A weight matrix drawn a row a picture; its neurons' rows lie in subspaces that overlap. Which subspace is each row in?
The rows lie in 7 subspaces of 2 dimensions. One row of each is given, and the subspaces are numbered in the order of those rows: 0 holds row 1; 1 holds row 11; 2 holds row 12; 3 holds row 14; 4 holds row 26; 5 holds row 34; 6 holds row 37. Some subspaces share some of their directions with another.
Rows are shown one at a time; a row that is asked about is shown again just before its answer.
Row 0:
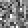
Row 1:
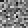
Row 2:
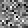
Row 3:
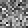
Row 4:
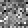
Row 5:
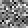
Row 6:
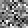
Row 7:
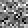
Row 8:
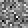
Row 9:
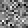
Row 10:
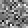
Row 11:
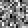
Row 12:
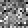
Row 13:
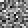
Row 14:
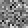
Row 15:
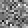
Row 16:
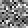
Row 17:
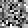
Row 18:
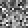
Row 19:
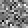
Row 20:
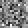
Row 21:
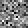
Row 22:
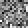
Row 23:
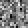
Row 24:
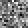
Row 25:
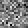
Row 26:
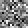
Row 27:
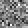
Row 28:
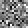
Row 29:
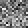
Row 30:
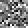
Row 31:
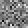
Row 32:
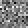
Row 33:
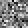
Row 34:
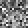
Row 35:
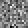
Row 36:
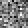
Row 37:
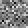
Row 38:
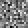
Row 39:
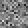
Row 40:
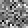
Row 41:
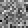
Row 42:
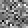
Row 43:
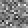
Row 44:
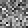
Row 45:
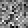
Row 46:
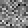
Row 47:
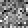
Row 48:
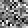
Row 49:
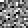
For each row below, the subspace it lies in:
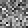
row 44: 5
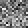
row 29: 5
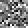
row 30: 0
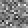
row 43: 3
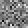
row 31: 3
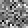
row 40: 3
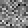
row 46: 5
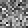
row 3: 5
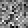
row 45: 1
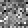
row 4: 2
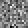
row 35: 3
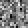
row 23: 1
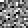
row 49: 0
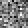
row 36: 4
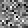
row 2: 0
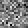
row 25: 4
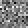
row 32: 6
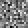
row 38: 3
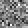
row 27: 1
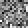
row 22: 2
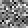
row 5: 6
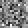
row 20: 6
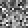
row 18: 5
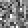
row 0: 1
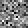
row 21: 3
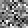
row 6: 4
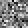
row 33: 4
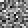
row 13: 0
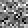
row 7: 2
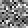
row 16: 6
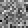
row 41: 2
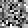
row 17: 6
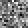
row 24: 4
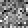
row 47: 2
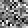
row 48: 1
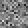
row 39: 3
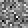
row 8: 0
